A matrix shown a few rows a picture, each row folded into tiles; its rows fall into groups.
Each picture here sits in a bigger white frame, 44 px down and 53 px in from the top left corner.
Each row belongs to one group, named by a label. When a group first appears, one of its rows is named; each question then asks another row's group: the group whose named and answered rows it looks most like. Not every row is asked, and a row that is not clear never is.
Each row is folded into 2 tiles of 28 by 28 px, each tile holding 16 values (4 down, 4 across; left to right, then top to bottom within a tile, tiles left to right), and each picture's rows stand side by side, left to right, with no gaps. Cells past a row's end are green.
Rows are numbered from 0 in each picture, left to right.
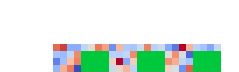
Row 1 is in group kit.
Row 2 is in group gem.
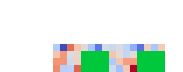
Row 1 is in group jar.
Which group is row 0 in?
gem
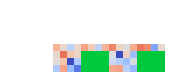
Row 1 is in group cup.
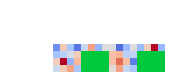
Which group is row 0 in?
kit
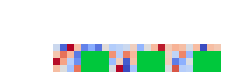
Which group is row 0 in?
gem
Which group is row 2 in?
cup
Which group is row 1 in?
cup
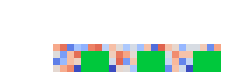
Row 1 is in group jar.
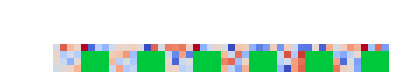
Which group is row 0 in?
cup
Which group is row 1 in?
cup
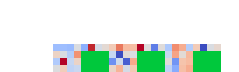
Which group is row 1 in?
cup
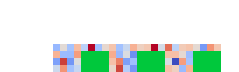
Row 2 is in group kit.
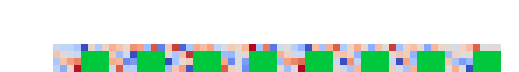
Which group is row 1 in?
cup
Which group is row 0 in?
jar
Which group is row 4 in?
jar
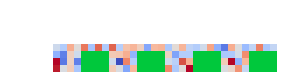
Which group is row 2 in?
jar
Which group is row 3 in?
kit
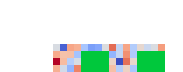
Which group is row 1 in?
cup
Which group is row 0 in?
gem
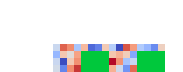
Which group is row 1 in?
gem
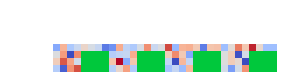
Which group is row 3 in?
gem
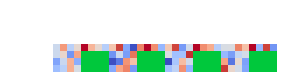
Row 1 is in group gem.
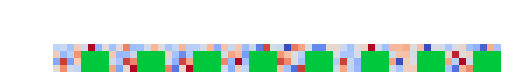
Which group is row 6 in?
cup
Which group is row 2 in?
jar
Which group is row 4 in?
gem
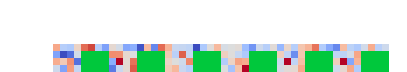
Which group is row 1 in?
jar
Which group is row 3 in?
jar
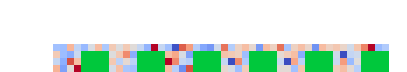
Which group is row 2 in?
gem
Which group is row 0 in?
jar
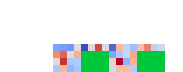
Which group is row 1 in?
kit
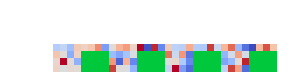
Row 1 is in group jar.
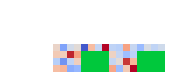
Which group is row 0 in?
cup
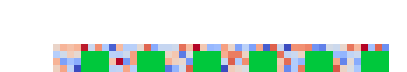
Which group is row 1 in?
kit
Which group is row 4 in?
gem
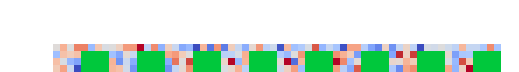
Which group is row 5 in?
gem
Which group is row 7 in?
jar
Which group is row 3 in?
kit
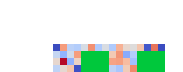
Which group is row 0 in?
kit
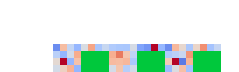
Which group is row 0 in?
kit
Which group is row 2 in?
kit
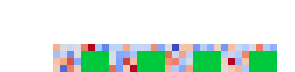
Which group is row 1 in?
jar
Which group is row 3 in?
kit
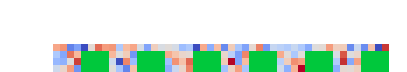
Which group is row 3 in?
kit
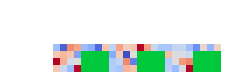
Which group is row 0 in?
gem
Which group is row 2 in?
jar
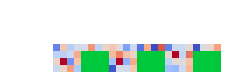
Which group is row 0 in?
kit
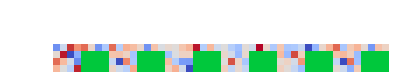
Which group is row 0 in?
gem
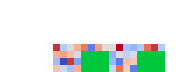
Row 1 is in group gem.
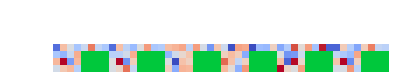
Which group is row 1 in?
kit
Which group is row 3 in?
gem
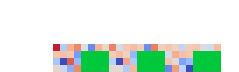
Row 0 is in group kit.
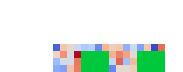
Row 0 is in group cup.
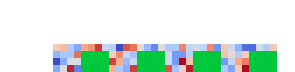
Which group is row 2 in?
jar
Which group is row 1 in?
gem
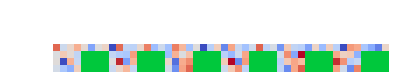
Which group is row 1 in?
kit
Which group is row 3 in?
kit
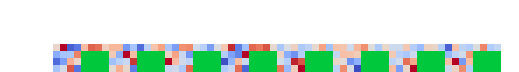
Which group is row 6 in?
jar
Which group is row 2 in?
gem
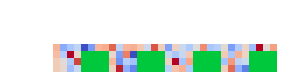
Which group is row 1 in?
cup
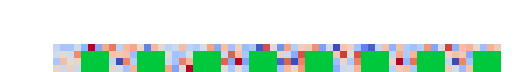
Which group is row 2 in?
jar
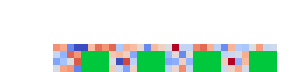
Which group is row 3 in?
kit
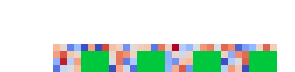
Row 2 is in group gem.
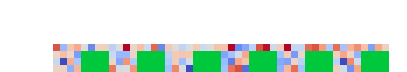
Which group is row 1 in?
jar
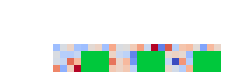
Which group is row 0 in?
jar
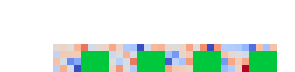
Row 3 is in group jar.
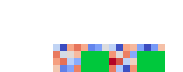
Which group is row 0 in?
gem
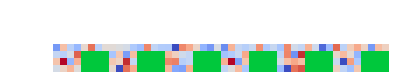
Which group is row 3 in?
kit
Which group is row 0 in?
kit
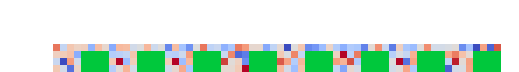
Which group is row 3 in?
gem
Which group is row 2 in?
kit
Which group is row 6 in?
kit
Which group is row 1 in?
kit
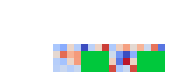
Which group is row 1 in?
jar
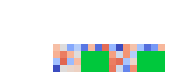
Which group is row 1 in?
gem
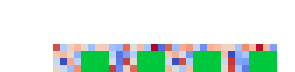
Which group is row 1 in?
jar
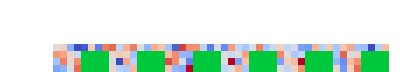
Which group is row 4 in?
jar
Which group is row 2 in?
gem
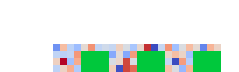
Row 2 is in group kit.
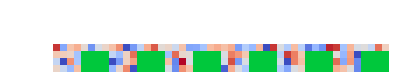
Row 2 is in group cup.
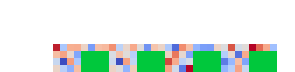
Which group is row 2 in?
gem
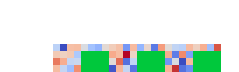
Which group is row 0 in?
gem
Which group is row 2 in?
cup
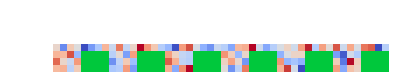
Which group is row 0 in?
gem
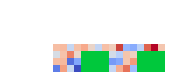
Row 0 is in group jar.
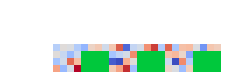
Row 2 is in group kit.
